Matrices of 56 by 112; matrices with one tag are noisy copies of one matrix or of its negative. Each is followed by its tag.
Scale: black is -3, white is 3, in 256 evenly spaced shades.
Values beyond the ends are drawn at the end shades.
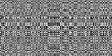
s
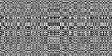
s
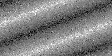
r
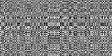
s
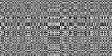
s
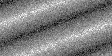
r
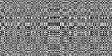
s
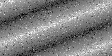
r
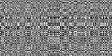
s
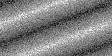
r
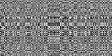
s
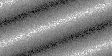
r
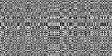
s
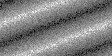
r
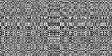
s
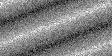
r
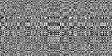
s
